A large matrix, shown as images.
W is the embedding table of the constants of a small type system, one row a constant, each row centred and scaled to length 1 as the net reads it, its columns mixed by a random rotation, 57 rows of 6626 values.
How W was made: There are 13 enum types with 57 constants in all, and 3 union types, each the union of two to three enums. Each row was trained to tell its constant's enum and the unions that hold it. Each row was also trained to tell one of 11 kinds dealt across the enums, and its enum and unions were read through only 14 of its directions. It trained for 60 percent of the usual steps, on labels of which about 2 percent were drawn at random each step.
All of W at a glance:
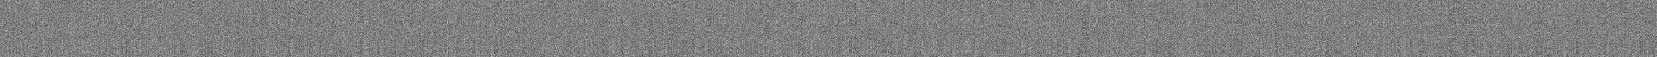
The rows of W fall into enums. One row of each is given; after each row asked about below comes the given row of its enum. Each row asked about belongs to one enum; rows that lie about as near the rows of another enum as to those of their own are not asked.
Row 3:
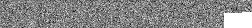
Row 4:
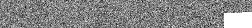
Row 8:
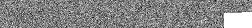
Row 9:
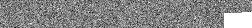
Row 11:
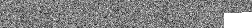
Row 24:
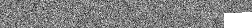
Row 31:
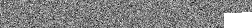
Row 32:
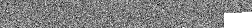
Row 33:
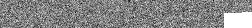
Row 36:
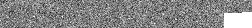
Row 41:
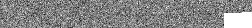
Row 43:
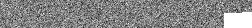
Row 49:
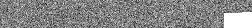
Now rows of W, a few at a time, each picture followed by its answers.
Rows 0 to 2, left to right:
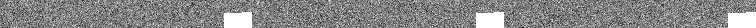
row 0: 4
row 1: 32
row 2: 32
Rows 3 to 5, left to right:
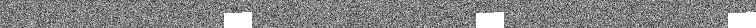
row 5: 3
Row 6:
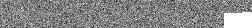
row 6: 3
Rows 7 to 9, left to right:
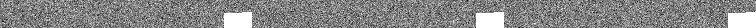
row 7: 4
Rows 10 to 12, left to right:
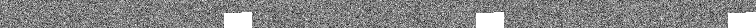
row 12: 8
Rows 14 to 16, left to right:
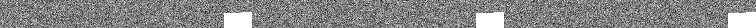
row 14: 49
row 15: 33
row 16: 31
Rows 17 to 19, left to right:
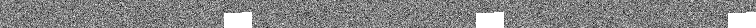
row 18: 9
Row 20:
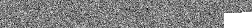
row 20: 41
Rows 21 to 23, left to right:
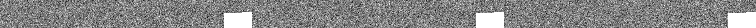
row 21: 8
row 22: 8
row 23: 8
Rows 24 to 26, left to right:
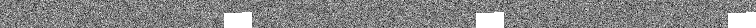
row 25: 3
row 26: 3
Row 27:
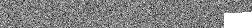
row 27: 9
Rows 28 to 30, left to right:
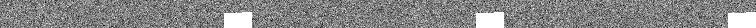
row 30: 4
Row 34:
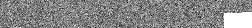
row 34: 4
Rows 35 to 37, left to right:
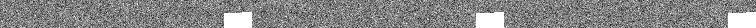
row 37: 11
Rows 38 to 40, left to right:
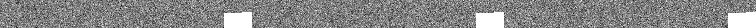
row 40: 32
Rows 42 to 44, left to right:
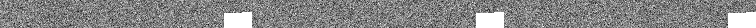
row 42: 32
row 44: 9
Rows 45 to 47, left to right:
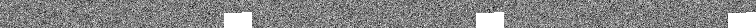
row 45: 41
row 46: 43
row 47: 24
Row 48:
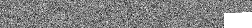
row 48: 24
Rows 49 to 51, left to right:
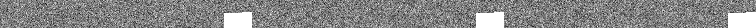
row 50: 41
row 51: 41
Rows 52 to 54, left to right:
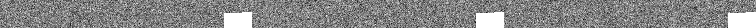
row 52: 41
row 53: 24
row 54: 8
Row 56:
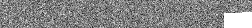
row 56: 24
